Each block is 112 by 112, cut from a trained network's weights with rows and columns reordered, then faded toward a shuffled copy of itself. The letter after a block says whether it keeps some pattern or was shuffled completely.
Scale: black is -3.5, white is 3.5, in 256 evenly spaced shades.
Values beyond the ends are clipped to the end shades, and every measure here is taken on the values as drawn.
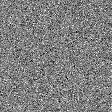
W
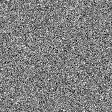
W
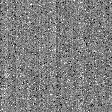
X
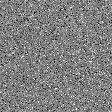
W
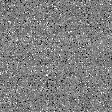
X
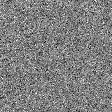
W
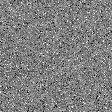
W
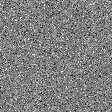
W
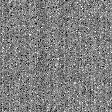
X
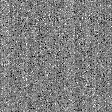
X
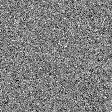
W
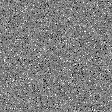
W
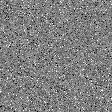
W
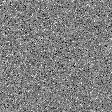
W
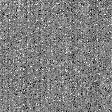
X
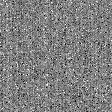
X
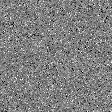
W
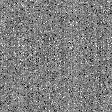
X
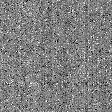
X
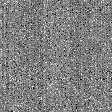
X
